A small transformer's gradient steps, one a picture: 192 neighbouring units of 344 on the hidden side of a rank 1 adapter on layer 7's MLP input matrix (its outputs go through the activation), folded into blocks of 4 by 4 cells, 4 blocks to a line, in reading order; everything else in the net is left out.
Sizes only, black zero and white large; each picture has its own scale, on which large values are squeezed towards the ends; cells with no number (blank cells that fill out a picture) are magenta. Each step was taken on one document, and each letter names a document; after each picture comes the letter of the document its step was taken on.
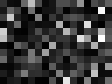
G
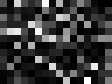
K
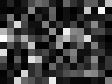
G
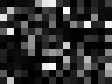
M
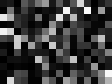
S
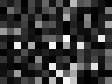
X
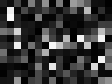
X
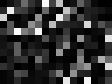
K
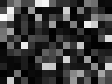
M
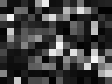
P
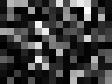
S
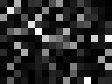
K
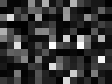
X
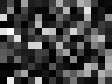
S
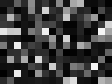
X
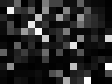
K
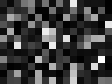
X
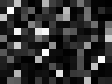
K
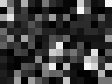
P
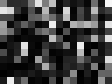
M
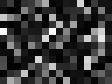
S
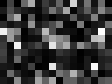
X
